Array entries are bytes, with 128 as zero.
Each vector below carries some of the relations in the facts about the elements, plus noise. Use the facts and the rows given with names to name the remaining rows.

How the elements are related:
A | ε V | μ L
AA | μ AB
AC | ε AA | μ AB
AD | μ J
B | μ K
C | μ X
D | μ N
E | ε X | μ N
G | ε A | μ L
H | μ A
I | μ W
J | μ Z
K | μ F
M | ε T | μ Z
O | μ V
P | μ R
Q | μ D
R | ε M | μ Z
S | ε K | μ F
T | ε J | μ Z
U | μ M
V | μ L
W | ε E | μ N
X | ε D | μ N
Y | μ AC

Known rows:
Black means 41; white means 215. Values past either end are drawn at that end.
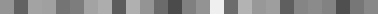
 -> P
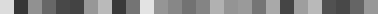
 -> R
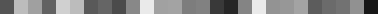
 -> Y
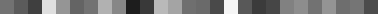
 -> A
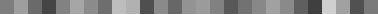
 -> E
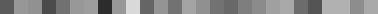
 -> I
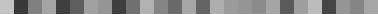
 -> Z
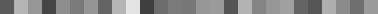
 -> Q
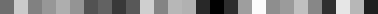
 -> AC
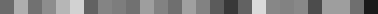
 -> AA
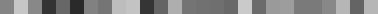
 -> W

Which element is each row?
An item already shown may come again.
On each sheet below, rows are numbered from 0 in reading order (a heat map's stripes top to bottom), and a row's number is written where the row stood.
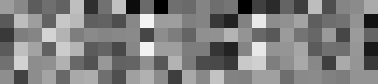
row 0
K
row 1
Y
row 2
G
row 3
Y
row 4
AB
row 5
T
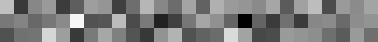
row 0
Z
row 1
B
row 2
L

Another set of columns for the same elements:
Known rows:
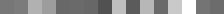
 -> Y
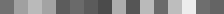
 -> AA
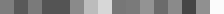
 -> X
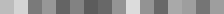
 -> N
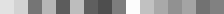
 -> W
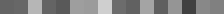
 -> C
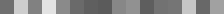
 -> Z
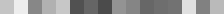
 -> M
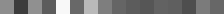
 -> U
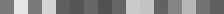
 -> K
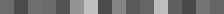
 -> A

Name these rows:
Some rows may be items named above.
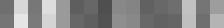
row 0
Z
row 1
Z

